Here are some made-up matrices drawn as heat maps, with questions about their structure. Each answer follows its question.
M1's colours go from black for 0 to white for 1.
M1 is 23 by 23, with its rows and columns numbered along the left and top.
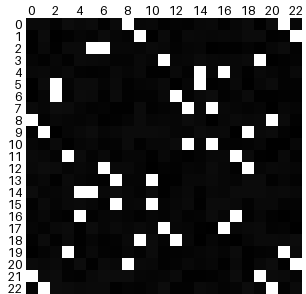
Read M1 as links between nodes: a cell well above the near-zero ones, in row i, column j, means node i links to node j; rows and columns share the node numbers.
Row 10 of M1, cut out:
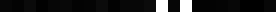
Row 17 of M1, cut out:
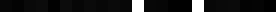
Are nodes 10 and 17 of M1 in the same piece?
no
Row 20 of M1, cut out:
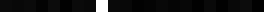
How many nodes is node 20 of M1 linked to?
2
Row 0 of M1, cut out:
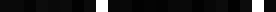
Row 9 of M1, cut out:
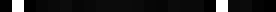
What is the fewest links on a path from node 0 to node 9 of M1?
5
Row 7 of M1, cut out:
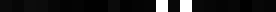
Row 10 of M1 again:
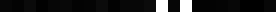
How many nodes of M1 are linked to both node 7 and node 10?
2
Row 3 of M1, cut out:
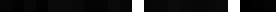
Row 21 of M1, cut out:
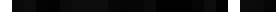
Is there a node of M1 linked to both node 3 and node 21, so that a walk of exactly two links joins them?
yes
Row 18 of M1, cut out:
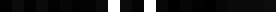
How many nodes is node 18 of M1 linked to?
2
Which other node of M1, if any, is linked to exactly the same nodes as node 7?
node 10
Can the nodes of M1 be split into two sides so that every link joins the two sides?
no
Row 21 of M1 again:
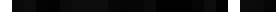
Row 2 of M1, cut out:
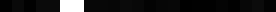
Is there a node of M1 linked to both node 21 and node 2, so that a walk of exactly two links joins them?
no
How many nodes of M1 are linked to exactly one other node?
0
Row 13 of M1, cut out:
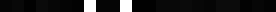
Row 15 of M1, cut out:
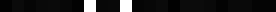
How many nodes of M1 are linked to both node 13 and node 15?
2
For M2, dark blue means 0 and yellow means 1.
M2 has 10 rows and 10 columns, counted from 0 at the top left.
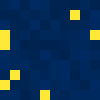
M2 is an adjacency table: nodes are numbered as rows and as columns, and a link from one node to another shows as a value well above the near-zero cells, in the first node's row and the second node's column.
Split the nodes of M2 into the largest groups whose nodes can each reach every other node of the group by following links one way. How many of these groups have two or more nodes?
1
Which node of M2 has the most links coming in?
node 0
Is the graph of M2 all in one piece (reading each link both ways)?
no
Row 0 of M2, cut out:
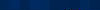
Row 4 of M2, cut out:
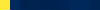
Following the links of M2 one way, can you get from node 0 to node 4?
no
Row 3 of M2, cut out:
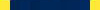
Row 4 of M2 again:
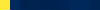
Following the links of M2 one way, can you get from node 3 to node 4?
yes
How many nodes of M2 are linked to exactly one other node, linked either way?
3
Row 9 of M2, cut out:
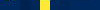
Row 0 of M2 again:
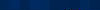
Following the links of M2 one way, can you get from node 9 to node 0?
yes
